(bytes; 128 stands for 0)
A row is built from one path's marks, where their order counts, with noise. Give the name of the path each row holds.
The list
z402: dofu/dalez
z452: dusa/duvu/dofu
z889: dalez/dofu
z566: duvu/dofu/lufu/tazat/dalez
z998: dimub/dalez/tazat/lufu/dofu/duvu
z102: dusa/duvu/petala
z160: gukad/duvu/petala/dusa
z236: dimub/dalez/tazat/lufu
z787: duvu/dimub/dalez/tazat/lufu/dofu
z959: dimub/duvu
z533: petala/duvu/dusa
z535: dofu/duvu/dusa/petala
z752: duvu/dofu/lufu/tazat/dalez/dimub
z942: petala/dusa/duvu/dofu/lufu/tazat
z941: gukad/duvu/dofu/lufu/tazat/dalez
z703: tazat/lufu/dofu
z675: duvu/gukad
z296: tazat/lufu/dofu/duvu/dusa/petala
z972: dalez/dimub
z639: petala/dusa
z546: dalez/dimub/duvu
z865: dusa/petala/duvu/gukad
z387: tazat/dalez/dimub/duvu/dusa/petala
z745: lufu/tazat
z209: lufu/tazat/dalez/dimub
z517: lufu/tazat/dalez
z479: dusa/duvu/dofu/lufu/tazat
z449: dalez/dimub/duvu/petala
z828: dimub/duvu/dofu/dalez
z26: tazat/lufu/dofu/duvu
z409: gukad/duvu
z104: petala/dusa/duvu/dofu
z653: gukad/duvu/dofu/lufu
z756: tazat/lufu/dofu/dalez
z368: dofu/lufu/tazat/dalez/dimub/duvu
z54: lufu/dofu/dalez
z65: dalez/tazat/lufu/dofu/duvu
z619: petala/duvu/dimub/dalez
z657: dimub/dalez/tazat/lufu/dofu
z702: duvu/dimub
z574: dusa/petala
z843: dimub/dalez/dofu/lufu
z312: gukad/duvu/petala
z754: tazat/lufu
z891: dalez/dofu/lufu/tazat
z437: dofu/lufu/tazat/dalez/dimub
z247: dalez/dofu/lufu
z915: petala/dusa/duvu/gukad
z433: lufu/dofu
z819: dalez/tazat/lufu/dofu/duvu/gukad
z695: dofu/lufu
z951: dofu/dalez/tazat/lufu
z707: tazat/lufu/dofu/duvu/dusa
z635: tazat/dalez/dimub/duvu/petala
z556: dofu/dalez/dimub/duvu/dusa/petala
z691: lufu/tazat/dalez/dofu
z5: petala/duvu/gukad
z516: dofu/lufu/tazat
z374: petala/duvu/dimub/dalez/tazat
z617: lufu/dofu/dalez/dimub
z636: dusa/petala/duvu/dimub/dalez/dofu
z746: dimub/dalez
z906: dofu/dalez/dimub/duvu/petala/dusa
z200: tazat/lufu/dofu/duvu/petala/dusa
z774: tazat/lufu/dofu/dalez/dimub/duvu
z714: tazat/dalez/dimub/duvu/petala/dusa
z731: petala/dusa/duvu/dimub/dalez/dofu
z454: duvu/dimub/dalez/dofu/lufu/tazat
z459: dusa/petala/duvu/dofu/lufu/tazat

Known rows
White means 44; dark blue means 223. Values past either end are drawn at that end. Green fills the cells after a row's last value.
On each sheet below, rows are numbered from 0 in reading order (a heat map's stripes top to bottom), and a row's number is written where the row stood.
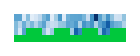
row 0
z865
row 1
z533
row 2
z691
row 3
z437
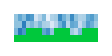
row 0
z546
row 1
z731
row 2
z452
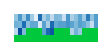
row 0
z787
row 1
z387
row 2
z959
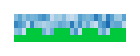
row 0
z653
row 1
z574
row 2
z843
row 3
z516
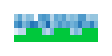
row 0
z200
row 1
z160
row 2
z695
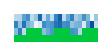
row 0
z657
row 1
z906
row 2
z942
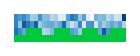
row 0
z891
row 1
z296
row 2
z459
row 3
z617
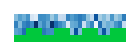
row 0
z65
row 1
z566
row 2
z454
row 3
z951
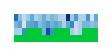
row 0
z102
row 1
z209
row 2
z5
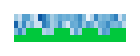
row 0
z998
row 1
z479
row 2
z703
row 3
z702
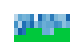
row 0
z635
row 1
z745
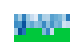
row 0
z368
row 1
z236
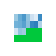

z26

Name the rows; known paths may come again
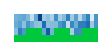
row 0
z517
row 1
z951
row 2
z714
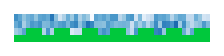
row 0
z312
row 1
z754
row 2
z200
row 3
z972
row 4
z865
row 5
z247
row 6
z915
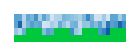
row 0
z160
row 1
z636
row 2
z639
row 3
z556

